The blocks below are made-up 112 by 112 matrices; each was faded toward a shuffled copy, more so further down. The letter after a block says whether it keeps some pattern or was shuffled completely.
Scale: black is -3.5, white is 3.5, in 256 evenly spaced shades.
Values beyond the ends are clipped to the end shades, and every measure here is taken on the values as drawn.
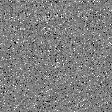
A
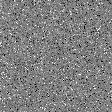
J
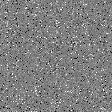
A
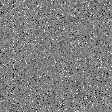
A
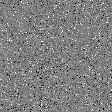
A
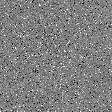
J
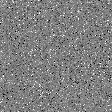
J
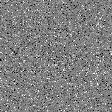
A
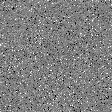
J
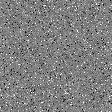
J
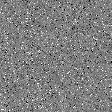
A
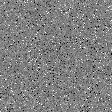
J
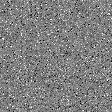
A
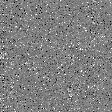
A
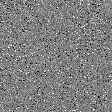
A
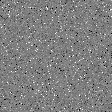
J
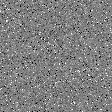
J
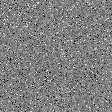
J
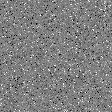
J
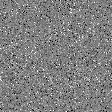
A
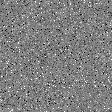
J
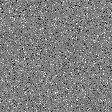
J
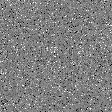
A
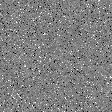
J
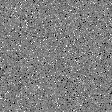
A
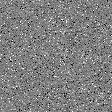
A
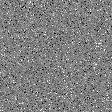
J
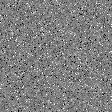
J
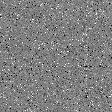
A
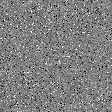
J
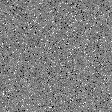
J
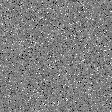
J
